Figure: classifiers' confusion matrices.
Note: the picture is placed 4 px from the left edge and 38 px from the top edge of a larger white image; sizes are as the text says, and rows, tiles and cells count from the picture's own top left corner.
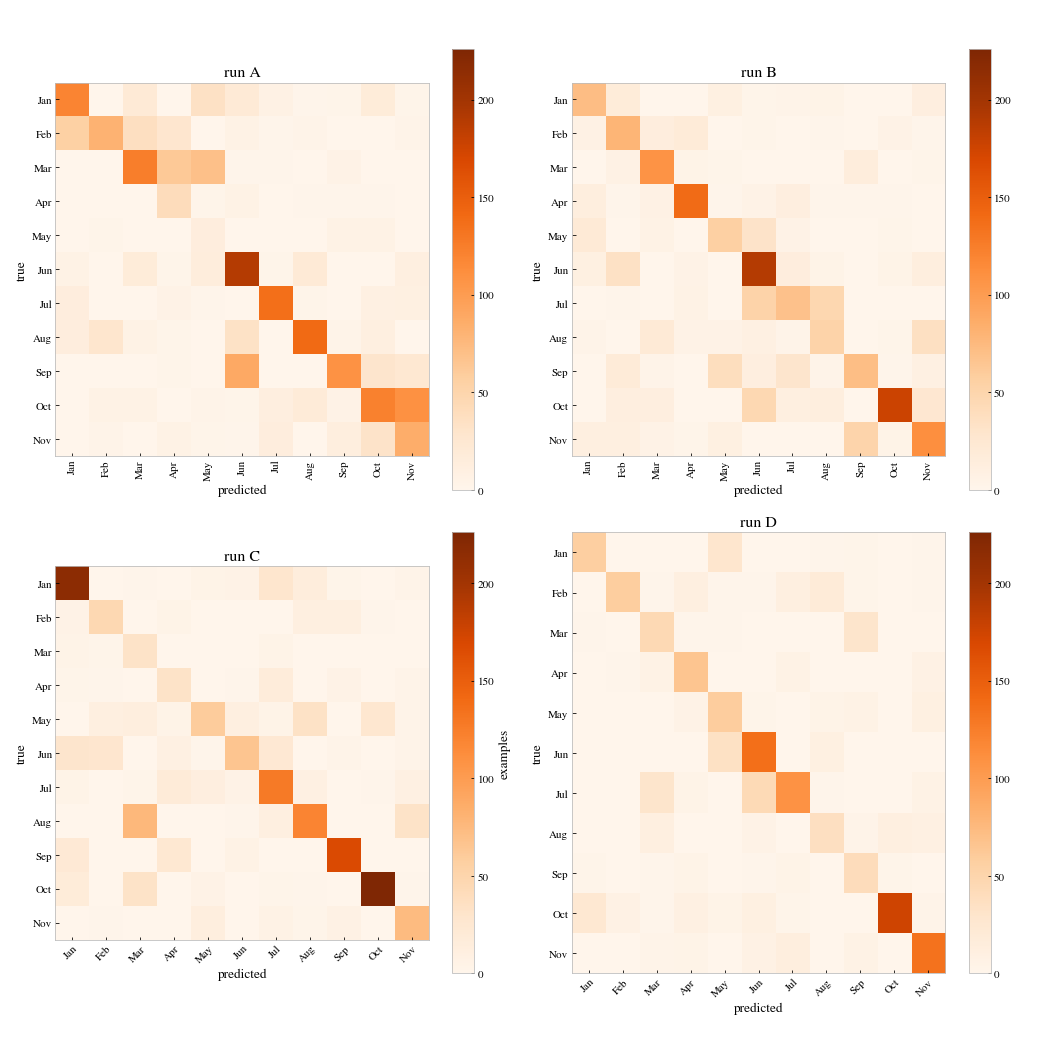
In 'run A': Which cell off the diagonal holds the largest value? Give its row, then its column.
Oct, Nov
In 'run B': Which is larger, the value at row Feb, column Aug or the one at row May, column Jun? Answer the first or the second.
the second
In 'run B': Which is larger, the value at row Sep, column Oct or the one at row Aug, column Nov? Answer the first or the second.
the second
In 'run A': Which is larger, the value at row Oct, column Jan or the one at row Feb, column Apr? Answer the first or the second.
the second
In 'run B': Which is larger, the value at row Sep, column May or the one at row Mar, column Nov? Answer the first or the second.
the first
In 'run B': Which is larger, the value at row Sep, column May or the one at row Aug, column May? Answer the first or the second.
the first
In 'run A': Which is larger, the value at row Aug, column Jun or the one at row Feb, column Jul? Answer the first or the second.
the first
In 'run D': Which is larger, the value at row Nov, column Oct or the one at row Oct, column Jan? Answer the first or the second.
the second
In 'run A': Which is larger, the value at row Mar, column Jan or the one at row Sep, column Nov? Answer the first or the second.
the second
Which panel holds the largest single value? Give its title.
run C
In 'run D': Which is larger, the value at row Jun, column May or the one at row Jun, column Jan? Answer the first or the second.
the first
